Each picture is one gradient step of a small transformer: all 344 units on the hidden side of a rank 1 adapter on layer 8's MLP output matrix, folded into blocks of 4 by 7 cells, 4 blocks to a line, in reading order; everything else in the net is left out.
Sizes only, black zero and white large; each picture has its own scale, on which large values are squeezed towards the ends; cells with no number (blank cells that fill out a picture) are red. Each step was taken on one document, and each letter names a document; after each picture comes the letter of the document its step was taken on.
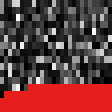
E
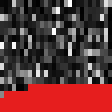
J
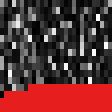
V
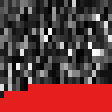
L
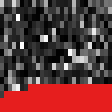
E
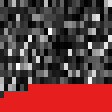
V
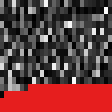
E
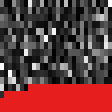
V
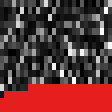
V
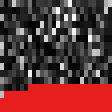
J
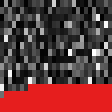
L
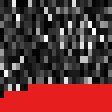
E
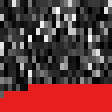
J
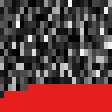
V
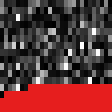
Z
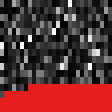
J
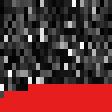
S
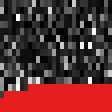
Z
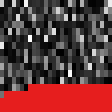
J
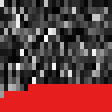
L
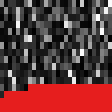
V
